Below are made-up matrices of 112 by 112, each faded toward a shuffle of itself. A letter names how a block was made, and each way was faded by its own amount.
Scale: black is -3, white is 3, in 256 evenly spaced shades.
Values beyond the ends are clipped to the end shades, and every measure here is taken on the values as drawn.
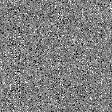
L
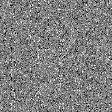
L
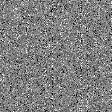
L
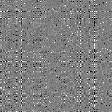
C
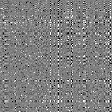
C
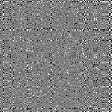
C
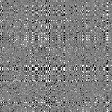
C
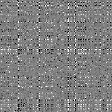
C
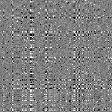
C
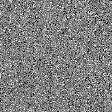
L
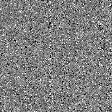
L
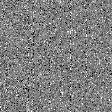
L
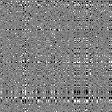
C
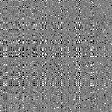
C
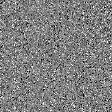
L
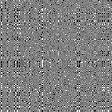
C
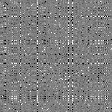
C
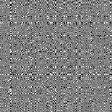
C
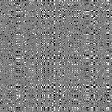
C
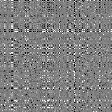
C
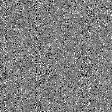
L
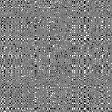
C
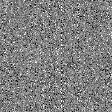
L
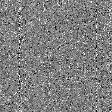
L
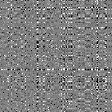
C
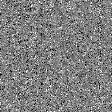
L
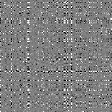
C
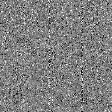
L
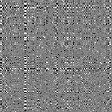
C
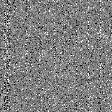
L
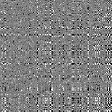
C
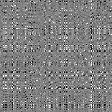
C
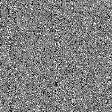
L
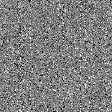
L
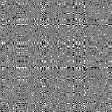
C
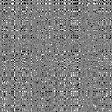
C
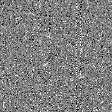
L
